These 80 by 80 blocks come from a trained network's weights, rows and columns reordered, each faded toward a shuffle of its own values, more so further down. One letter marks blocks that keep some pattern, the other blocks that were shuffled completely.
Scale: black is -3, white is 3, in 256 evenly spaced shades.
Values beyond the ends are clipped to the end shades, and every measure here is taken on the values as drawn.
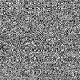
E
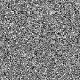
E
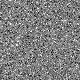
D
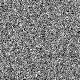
D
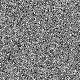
D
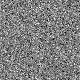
D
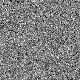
D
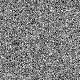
E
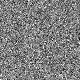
D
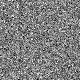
D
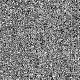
E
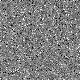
D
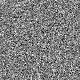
D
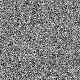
D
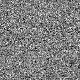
E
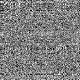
E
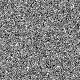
D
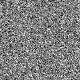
E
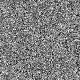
D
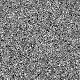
D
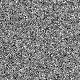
D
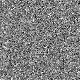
D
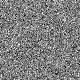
D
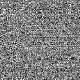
E
